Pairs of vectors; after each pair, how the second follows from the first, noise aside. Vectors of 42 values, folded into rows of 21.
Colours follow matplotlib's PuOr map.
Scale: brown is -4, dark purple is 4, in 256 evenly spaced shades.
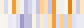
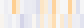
shrunk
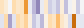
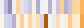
wrapped around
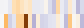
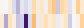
negated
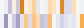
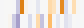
partly zeroed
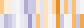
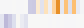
partly zeroed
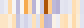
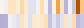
wrapped around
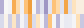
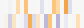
partly zeroed
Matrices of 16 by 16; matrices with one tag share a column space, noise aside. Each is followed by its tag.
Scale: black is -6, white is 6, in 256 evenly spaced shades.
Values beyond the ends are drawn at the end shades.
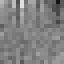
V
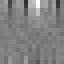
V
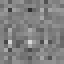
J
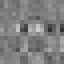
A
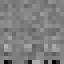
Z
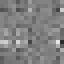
J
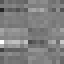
J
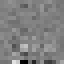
Z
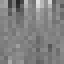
V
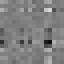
J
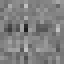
A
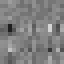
A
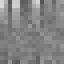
V
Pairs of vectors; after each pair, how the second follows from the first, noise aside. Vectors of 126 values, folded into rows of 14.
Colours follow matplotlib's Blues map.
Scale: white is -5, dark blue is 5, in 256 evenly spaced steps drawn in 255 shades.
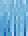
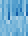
wrapped around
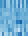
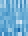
negated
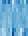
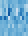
wrapped around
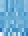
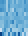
negated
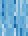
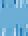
partly zeroed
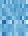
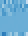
partly zeroed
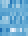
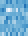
wrapped around
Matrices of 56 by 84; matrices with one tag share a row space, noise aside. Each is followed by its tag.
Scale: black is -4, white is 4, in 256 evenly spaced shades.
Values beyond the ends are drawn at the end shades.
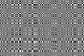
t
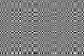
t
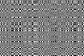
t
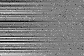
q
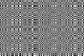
t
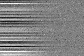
q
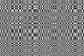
t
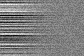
q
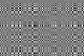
t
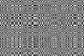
t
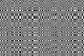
t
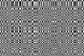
t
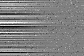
q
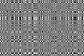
t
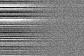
q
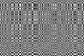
t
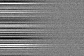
q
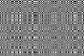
t
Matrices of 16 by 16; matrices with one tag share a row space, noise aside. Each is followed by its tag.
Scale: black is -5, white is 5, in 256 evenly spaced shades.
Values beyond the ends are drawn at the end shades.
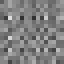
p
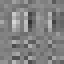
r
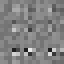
r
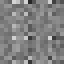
r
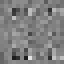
r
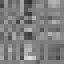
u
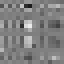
u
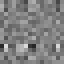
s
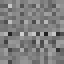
p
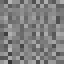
p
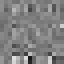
r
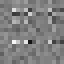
r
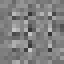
r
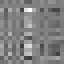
u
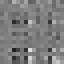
r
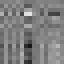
u
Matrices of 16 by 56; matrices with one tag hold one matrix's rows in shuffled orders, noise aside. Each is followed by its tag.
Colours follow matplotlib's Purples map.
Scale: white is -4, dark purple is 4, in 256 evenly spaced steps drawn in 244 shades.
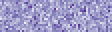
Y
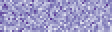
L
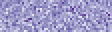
Y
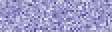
Y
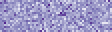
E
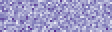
L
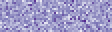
Y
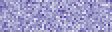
E
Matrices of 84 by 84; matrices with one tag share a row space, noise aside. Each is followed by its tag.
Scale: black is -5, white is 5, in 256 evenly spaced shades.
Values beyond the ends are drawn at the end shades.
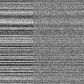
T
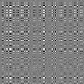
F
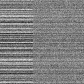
T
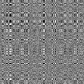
F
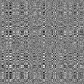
F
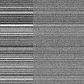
T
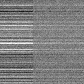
T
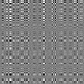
F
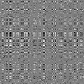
F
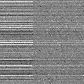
T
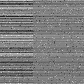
T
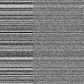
T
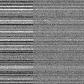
T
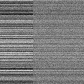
T
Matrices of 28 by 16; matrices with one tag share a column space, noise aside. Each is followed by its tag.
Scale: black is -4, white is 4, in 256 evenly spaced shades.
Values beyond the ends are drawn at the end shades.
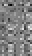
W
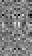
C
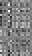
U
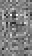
C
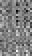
U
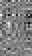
C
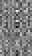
U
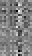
U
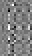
W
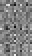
W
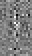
C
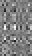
W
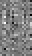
C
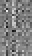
U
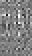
C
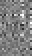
C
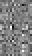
W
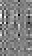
C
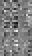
U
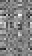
C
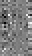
C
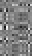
W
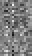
U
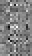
W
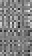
U
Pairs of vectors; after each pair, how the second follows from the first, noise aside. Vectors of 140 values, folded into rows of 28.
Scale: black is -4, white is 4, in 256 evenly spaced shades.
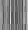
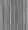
shrunk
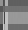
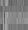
shrunk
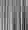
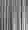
negated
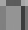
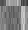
negated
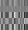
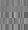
shrunk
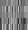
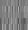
shrunk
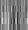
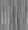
shrunk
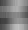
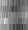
negated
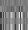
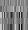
negated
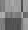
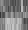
negated
